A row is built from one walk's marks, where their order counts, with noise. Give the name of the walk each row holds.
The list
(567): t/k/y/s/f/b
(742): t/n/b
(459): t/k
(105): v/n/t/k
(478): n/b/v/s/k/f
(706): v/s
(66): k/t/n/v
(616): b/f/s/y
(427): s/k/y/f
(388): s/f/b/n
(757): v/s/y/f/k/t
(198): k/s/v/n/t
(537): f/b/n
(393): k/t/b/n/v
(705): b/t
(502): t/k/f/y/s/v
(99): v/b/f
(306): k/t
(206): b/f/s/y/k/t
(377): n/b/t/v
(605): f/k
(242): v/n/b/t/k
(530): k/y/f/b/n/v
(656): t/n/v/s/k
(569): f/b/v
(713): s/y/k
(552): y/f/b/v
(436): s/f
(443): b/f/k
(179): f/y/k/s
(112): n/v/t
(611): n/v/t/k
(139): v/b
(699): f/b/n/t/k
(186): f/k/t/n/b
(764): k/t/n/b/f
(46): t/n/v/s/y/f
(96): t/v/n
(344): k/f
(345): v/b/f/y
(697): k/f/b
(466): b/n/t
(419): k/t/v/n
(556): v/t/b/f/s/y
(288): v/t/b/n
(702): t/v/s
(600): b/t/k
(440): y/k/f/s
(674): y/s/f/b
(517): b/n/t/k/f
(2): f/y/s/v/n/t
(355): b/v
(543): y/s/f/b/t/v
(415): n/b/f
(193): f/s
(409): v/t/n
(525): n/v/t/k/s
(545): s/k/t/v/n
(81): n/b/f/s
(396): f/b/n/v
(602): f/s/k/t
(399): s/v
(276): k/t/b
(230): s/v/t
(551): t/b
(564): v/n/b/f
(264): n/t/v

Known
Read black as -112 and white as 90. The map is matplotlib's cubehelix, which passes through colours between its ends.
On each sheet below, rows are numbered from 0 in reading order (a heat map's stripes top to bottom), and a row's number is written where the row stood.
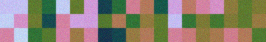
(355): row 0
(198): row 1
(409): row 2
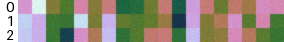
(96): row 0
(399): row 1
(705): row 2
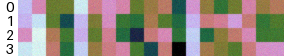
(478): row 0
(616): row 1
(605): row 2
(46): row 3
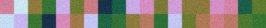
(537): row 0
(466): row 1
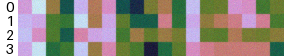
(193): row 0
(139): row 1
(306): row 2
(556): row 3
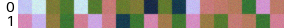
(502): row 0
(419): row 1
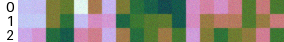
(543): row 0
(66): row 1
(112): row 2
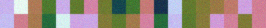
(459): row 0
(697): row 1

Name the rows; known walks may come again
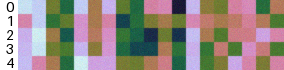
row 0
(517)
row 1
(288)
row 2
(702)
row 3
(242)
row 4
(697)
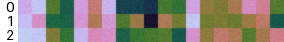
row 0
(706)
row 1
(757)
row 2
(66)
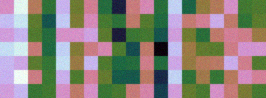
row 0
(605)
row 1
(616)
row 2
(525)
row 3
(46)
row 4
(139)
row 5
(656)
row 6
(545)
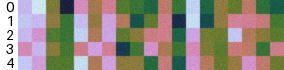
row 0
(2)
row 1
(713)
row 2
(388)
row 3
(419)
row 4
(99)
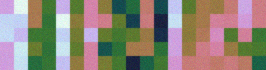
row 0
(459)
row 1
(567)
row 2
(399)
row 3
(569)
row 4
(556)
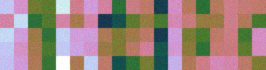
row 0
(415)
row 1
(409)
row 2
(764)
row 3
(344)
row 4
(674)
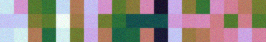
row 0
(436)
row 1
(543)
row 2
(742)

